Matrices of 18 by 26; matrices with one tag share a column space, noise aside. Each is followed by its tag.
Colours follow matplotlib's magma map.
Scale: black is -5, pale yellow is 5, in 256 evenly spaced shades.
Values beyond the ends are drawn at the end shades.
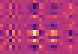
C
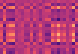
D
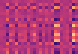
D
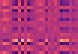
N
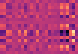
C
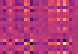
N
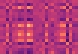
D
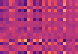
N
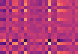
N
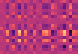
C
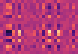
C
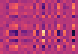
C
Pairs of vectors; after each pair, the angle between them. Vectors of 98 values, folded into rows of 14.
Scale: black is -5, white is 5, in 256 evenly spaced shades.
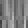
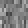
partly opposed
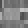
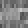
nearly parallel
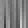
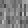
partly opposed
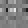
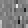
orthogonal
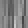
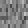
orthogonal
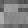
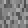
orthogonal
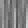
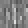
partly aligned
